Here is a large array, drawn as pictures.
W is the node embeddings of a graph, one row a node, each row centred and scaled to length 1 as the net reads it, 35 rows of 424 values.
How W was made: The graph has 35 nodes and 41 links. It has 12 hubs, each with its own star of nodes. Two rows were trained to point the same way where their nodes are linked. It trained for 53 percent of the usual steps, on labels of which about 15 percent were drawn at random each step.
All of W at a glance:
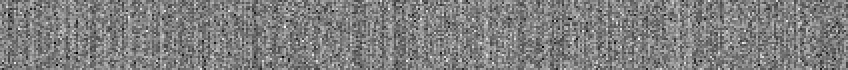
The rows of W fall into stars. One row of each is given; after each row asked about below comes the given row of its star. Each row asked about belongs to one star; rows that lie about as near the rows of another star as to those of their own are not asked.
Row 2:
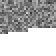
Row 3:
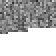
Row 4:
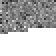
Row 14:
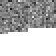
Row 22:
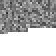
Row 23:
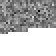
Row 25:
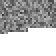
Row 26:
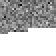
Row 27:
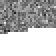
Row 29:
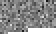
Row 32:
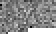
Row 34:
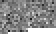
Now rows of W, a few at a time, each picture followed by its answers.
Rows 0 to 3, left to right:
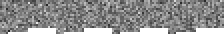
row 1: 14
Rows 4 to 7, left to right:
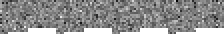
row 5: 4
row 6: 25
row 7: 34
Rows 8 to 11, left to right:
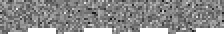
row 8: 2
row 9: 22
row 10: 4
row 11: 29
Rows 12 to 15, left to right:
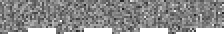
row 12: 29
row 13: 26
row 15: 29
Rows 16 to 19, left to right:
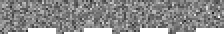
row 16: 34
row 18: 4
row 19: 22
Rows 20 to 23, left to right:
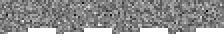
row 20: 27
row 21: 3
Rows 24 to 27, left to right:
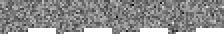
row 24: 32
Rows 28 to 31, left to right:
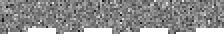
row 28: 23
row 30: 14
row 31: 3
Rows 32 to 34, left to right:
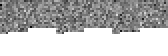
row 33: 32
